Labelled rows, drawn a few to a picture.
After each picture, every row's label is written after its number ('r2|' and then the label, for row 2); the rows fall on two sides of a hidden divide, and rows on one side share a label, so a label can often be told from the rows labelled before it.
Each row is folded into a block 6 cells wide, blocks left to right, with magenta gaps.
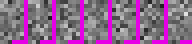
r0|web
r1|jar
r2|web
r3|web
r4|web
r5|web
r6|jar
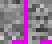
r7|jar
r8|jar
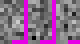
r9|web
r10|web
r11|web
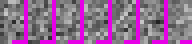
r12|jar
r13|web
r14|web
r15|web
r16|web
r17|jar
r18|web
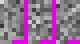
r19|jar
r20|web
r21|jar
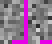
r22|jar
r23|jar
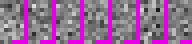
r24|web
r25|jar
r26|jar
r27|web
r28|jar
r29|web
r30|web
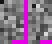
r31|web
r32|web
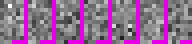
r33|web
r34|jar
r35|jar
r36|web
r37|jar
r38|jar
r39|jar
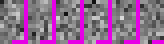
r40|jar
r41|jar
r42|web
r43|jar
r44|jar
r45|web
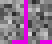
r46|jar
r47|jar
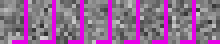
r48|jar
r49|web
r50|web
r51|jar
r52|jar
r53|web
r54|web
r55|jar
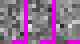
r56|web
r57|web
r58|jar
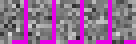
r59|jar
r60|jar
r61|jar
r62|jar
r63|web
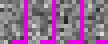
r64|jar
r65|web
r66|jar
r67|jar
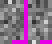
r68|web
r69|jar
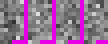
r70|web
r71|jar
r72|jar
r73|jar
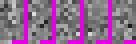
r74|jar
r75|jar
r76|web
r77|web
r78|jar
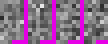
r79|jar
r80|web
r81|jar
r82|web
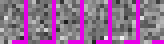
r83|web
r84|web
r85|jar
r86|jar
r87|web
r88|jar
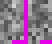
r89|jar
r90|web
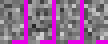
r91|jar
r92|web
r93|web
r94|jar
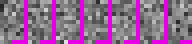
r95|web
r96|jar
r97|jar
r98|web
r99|web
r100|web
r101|jar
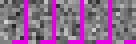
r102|web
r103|web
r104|web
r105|web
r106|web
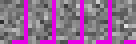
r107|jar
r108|jar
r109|jar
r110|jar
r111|jar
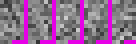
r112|jar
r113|jar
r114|web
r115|web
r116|jar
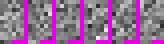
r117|web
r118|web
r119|web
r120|web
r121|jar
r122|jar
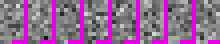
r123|web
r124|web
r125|web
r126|web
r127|jar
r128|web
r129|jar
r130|jar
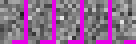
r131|jar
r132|jar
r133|jar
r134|web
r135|web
